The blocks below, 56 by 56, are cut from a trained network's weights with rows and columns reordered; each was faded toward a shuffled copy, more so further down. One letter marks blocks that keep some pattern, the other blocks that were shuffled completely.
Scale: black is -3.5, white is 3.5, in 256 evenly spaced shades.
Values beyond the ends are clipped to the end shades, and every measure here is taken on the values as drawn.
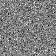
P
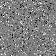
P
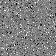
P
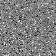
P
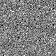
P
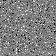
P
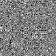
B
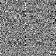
B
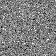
P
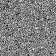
P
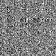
B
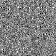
B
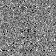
B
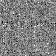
B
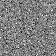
P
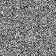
B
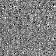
B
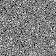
P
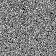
P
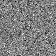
P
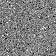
P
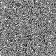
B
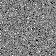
P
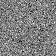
P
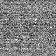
B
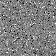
P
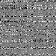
B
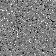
P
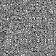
B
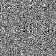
B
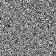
B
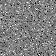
P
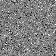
P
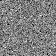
P
